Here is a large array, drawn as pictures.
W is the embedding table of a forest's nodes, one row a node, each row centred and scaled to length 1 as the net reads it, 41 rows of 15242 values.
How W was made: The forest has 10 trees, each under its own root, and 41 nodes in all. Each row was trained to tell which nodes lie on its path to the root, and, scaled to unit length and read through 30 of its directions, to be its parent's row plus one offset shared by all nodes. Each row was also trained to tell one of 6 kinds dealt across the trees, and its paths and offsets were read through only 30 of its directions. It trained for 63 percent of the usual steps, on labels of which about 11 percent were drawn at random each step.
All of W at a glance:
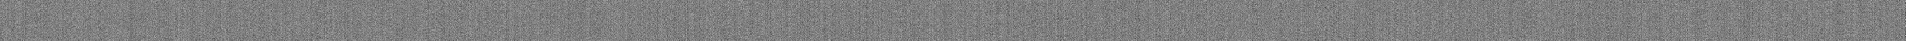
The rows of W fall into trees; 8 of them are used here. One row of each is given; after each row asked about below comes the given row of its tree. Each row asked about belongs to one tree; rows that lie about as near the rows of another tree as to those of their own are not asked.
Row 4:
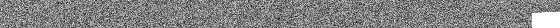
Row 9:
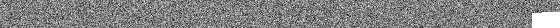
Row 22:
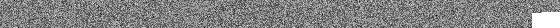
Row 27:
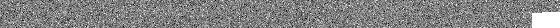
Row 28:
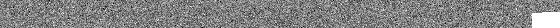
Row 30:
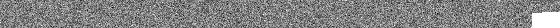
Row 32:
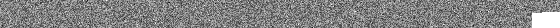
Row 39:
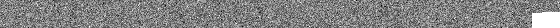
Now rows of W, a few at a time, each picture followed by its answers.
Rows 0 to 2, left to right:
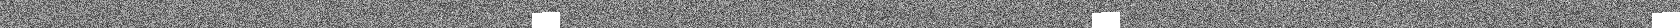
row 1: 9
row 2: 9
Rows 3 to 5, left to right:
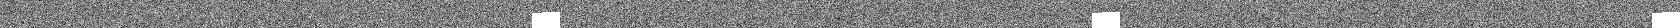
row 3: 27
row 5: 22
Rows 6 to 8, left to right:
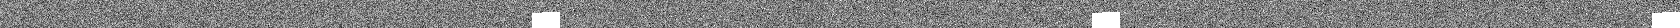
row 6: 32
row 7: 39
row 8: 30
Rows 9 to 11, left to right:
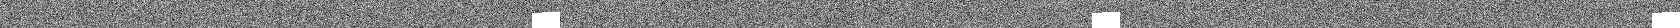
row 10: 4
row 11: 4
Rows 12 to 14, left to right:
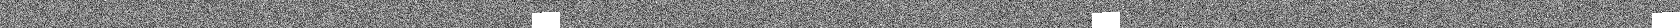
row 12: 30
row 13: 27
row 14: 28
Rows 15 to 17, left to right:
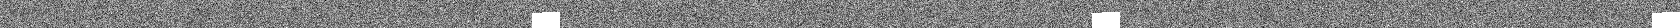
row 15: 28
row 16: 22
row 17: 32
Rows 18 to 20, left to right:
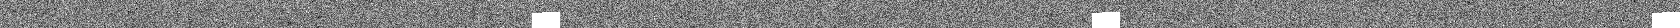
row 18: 28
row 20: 9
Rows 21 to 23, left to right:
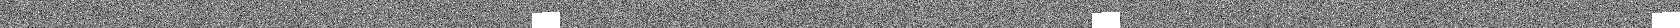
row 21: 27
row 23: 27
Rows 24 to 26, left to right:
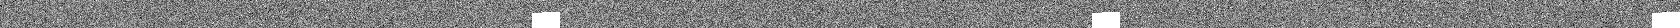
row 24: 4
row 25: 39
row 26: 9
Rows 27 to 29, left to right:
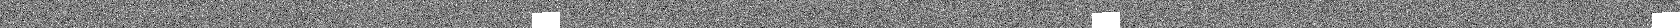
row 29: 30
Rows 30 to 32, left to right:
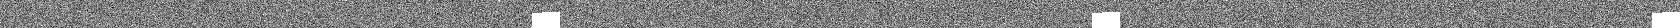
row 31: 4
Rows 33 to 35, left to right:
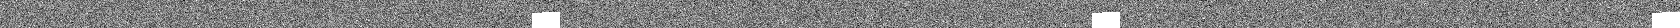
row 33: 30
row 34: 4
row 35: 39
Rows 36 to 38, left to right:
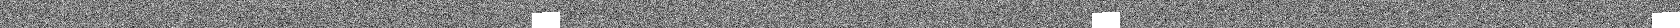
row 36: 28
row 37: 9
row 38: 30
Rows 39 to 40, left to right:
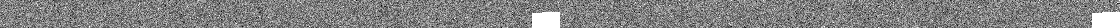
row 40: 39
